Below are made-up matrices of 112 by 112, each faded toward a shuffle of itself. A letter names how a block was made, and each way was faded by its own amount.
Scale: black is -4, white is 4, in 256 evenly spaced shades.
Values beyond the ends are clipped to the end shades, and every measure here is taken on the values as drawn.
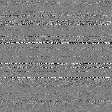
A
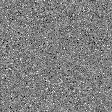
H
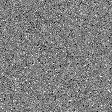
H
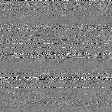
A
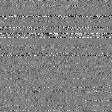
A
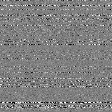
A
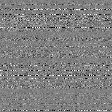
A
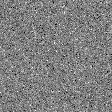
H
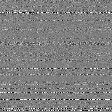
A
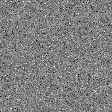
H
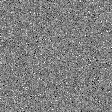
H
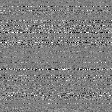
A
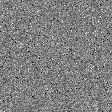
H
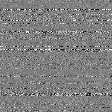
A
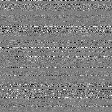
A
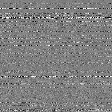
A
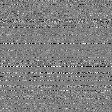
A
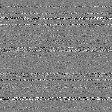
A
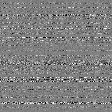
A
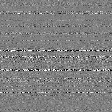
A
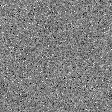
H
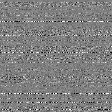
A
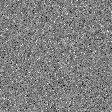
H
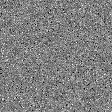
H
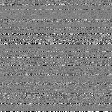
A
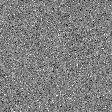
H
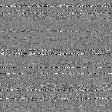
A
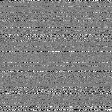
A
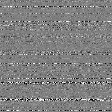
A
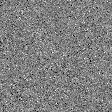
H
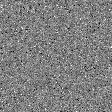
H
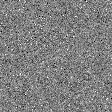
H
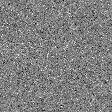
H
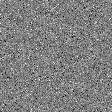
H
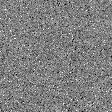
H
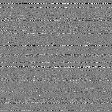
A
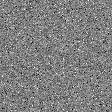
H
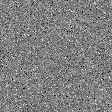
H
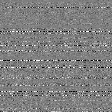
A
